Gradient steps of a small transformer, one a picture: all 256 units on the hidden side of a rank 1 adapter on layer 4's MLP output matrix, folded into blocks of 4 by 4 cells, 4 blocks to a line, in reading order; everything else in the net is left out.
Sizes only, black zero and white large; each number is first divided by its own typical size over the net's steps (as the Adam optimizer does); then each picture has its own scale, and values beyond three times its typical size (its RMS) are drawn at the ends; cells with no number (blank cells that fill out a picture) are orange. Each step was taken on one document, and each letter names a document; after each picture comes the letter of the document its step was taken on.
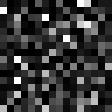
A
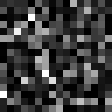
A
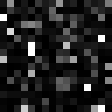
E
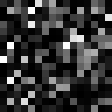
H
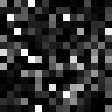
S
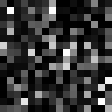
S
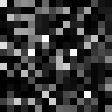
S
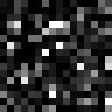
A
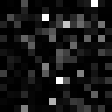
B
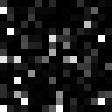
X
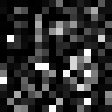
A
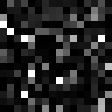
E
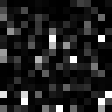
X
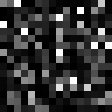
H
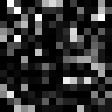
H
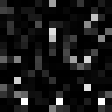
X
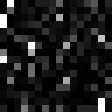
E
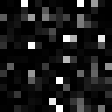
B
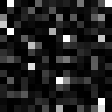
E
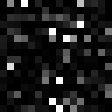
B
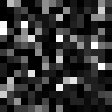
H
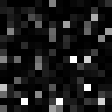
X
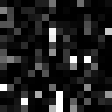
X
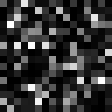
S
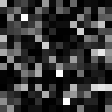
S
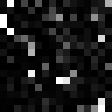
E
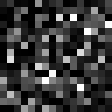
A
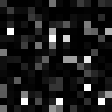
X
